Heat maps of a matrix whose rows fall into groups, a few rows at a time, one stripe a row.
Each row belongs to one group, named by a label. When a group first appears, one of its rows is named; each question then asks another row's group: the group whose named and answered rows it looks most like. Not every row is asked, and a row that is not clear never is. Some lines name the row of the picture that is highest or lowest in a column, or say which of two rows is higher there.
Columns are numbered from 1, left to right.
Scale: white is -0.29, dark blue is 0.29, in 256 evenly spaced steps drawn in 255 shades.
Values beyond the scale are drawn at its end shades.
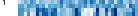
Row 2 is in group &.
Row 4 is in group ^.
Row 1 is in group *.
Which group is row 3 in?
^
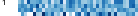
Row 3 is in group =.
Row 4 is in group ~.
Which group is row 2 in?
&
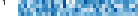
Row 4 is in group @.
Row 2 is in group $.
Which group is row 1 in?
~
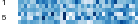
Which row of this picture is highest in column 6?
5
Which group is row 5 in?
~
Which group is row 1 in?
^
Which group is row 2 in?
$
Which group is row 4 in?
$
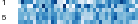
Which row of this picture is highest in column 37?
3
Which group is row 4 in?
^
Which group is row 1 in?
@
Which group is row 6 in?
@
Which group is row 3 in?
$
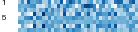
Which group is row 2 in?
*
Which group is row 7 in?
~
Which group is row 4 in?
~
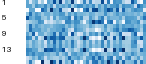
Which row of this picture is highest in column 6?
16
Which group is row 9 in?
$
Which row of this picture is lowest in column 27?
6
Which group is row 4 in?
@
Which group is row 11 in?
$
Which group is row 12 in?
$
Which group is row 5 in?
=
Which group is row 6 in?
*
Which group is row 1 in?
$
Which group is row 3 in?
~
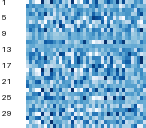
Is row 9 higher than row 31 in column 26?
Yes
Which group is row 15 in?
&
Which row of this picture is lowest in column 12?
16
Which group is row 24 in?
=
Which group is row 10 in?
*
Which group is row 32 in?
$
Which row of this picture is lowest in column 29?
6
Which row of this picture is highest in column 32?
20
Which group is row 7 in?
@
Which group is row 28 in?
@
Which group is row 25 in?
^
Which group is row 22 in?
=
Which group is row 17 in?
*
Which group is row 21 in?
=
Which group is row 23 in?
~
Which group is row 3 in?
&
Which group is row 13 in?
&
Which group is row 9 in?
*
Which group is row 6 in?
$
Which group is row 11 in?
^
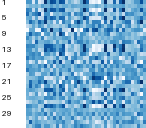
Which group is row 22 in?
@
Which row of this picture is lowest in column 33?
20
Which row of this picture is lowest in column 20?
20
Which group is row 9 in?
@
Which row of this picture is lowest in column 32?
15
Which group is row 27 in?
^
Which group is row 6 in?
&
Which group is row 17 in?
&
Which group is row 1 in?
^
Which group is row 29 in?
&
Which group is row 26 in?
*
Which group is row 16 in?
$
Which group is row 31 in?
@
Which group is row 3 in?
^
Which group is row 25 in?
^
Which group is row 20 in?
*
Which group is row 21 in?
&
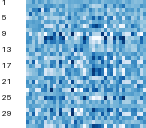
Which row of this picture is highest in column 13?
10
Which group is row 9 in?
$
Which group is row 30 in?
&
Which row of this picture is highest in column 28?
28
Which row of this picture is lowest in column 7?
9
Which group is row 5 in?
*
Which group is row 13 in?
=
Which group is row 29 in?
$
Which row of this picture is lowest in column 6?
3
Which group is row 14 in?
~
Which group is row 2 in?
^
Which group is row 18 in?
*
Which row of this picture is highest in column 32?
10
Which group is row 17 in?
~
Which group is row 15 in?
*
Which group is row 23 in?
~
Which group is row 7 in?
*
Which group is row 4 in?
@
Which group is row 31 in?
=
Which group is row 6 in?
@
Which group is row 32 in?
*
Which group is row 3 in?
=
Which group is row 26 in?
$
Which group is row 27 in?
@
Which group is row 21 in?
$
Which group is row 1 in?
*
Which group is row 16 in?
$
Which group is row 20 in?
^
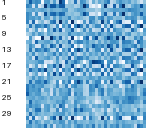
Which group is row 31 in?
@
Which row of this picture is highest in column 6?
10
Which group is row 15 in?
&
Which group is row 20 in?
*
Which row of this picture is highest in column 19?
28
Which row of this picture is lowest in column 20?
16
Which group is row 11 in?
&
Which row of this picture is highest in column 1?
24
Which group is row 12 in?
~
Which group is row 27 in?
@
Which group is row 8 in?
$
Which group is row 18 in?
&
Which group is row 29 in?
@
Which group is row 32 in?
&
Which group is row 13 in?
&
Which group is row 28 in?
=
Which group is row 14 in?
$
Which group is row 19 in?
$
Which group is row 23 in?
=
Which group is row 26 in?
@
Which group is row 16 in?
*
